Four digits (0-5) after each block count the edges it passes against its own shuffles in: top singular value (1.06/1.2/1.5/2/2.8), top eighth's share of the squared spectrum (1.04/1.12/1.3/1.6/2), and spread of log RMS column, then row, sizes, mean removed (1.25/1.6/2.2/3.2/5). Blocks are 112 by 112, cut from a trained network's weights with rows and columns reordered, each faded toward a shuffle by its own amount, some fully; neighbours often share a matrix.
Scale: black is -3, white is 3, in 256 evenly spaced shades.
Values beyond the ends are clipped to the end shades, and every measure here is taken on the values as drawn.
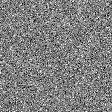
0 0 0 0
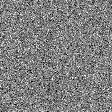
0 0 0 0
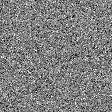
0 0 0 0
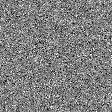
1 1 0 0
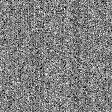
2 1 0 0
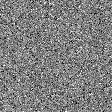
0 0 0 0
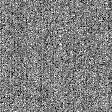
2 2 0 1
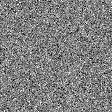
0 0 0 0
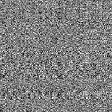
4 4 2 3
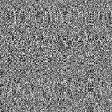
4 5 2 3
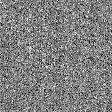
1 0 0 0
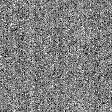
2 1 0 1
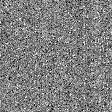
2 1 0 0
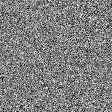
1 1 0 0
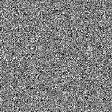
3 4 2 2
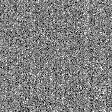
2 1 0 1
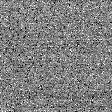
2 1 1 0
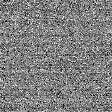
2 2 2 0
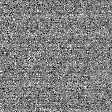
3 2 1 0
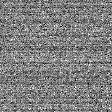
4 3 2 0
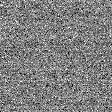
2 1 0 0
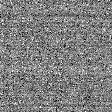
2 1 1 0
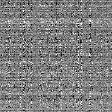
4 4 4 1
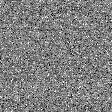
1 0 0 0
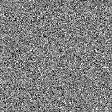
2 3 2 2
